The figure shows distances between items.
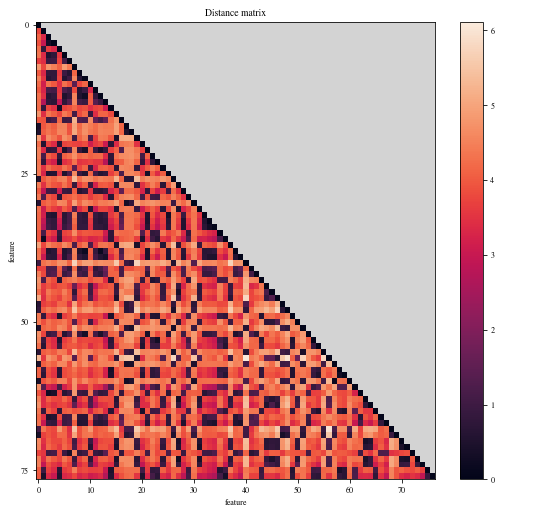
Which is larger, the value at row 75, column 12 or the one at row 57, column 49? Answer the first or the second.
the second
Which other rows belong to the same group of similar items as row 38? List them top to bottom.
2, 3, 5, 6, 8, 9, 11, 12, 13, 16, 21, 25, 28, 32, 33, 34, 39, 41, 42, 52, 62, 66, 67, 72
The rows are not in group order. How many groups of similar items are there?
4
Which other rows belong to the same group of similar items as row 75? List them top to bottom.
1, 4, 14, 20, 22, 23, 29, 35, 36, 43, 49, 53, 54, 58, 59, 61, 65, 76
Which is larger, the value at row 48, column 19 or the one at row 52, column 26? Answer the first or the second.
the first
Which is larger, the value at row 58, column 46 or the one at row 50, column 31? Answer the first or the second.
the first
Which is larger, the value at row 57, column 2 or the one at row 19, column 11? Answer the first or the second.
the first
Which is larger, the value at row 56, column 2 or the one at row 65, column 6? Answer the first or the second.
the first
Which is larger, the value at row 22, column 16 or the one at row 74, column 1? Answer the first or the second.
the first
